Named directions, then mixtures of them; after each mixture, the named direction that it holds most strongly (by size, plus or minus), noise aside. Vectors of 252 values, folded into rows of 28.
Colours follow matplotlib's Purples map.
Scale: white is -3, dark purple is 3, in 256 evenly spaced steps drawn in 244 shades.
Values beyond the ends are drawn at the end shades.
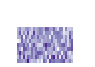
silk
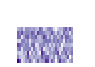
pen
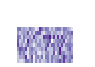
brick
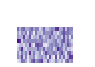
silk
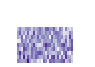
silk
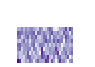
pen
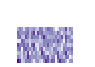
pen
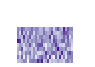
silk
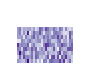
silk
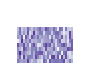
silk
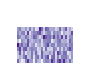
brick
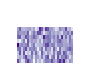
brick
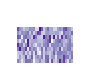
brick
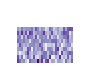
silk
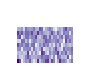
pen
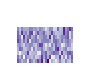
silk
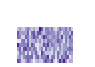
pen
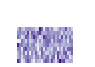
pen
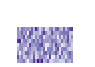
silk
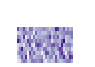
pen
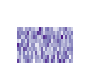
pen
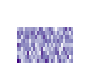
pen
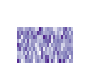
pen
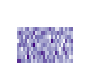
brick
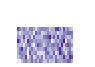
brick
